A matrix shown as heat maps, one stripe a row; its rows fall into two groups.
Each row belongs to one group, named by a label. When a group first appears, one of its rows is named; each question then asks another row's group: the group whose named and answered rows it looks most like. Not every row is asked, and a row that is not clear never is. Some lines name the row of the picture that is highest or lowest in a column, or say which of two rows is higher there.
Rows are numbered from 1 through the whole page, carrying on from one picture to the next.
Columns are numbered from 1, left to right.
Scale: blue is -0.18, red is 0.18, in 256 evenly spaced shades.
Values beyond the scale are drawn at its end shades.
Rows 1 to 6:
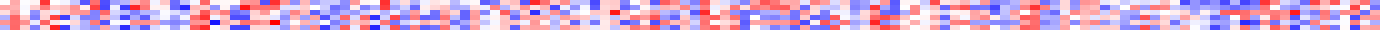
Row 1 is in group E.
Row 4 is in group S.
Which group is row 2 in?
E
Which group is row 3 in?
S
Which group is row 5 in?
E
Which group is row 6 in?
S
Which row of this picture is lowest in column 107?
3
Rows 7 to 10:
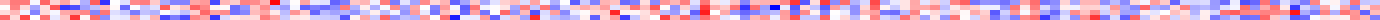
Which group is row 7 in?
E
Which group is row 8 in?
S
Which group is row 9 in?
S
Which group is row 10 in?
E
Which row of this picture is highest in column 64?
8
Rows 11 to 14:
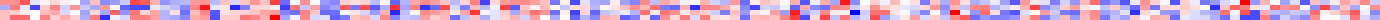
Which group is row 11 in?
E
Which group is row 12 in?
S
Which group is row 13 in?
E
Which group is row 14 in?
E
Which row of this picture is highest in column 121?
12
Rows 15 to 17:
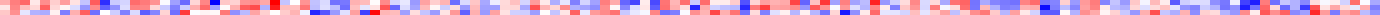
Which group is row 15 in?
E
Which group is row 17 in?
S
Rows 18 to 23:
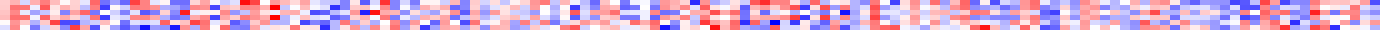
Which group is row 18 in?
E
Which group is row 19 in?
E
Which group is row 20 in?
S
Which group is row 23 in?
S
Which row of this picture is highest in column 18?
22
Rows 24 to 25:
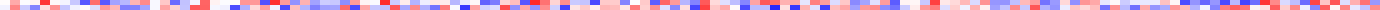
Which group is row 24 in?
E
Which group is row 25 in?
S
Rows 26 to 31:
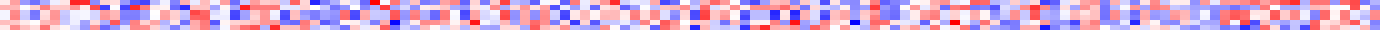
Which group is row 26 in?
S
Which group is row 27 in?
E
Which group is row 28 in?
S
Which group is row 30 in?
E
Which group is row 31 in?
E
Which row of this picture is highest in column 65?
30
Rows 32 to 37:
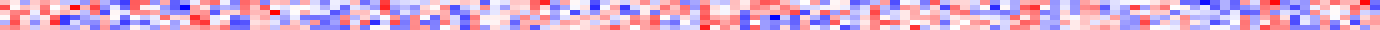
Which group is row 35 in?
S
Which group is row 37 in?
S
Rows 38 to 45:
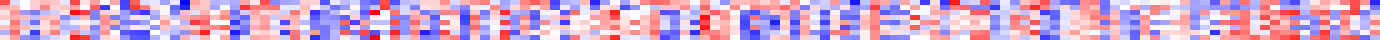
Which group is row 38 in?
E
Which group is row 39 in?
E
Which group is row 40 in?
S
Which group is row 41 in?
S
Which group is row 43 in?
S
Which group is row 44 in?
S
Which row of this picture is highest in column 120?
44
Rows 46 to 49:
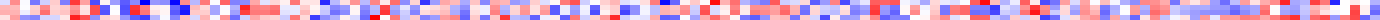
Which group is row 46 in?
S
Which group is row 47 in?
E
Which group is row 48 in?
E
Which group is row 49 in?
S
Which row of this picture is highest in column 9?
49
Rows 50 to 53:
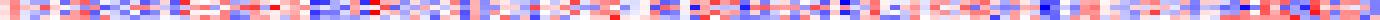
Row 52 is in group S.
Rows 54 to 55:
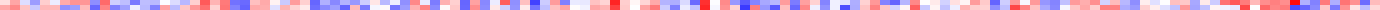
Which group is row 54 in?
S
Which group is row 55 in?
S
